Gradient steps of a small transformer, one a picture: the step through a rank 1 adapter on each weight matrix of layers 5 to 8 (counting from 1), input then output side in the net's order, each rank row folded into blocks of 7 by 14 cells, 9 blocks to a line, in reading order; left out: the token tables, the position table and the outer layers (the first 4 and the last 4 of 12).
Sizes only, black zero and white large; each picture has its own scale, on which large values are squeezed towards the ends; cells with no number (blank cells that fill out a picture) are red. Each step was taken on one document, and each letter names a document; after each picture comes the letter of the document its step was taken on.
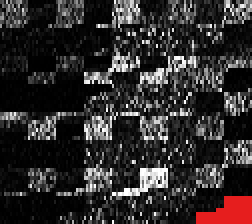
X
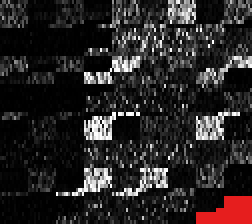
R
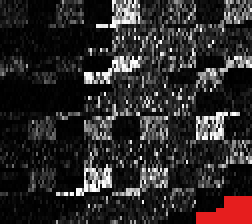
R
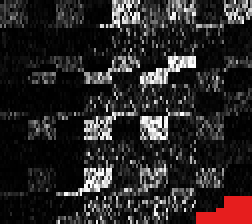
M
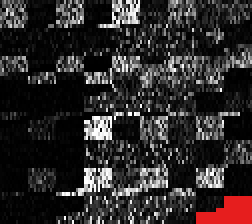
X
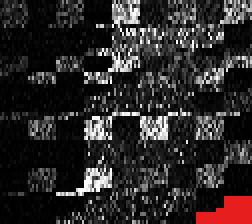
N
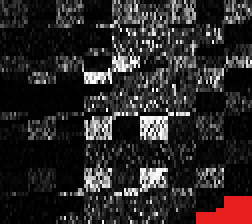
X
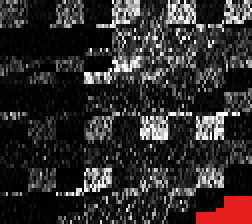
R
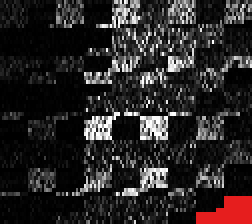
R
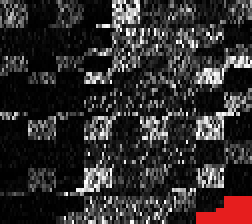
N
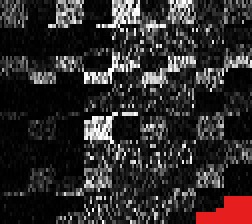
M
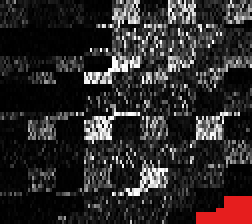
R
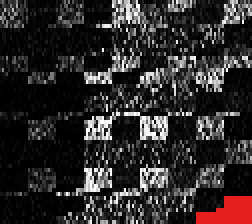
X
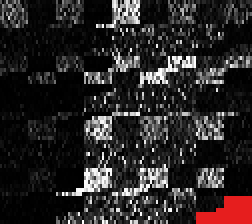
N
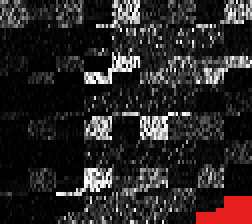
N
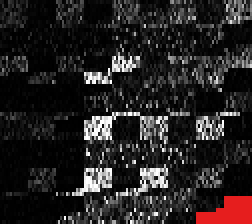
X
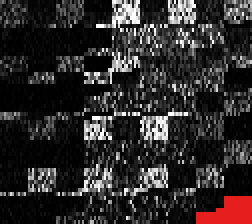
N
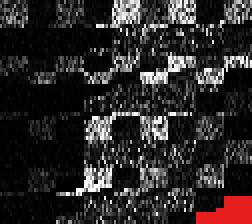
M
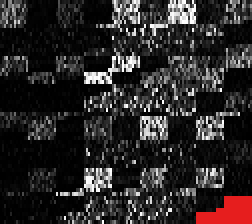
X
